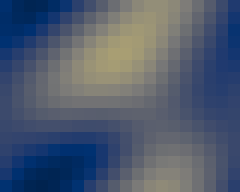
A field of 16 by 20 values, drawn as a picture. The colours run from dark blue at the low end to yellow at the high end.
The ninth with the lowest average is the bottom left. The ninth with the highest average is the top middle. There are no regular stripes. On average the colour sits 30% of the way up the scale.
